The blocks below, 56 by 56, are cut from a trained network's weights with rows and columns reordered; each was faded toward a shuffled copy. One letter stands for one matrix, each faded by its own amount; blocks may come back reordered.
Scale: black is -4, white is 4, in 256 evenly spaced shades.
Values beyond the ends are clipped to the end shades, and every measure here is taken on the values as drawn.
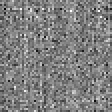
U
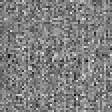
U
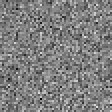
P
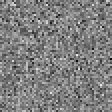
P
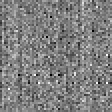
U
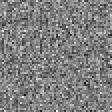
P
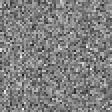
P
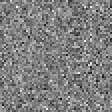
P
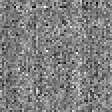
U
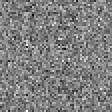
P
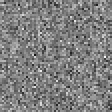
P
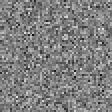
P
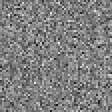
P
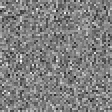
P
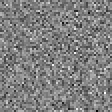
P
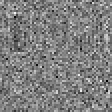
P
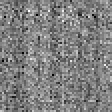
U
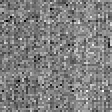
U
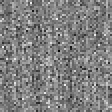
U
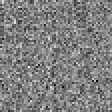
P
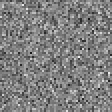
P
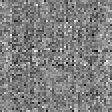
U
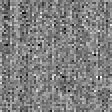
U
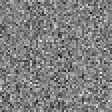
P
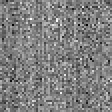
U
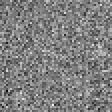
P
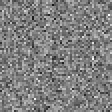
P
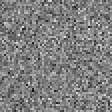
P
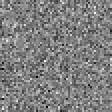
P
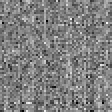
U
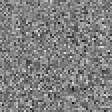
P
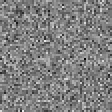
P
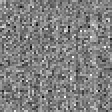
U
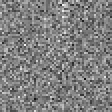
P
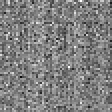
U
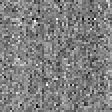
U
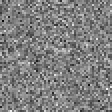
P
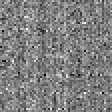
U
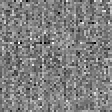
U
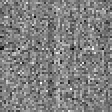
U
